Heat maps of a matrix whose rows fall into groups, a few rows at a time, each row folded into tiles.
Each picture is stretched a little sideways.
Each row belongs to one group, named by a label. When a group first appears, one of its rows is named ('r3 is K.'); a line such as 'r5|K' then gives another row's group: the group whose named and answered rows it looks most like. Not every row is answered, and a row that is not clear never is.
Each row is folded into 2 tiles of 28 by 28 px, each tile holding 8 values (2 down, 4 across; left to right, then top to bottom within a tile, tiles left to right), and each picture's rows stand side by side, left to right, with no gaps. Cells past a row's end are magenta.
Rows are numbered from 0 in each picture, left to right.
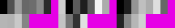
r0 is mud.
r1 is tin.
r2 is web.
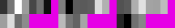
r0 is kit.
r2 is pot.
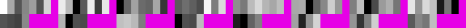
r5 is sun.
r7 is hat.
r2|mud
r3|pot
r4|pot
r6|sun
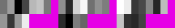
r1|pot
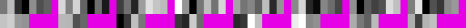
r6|tin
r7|sun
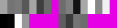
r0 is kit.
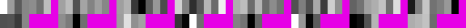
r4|hat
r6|pot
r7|mud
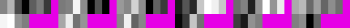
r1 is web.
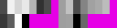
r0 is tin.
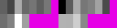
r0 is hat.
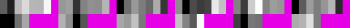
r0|pot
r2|mud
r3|tin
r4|pot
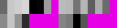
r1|hat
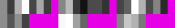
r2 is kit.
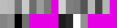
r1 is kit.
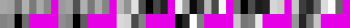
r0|hat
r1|hat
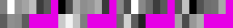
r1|mud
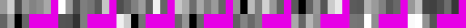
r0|hat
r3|hat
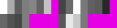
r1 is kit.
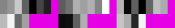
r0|web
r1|pot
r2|tin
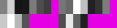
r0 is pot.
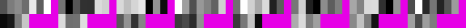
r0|pot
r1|tin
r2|hat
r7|sun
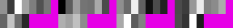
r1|mud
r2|web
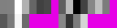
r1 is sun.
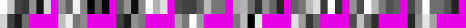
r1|web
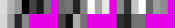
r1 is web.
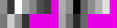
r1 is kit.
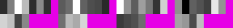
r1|web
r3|tin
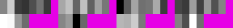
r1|hat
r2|mud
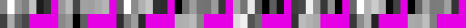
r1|hat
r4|web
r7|mud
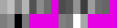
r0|hat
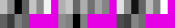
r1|hat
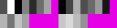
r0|sun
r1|mud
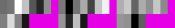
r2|hat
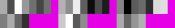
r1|web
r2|tin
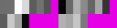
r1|mud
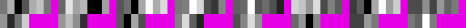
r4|kit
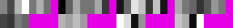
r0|pot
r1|mud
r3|tin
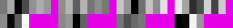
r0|sun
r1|hat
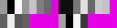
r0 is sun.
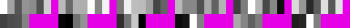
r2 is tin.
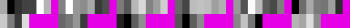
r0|tin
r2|pot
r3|pot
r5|mud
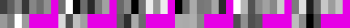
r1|sun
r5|hat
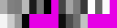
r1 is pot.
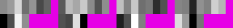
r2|kit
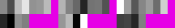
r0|pot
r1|tin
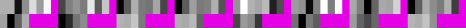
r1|pot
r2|mud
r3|mud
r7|mud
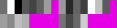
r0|sun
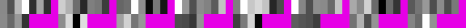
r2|web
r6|web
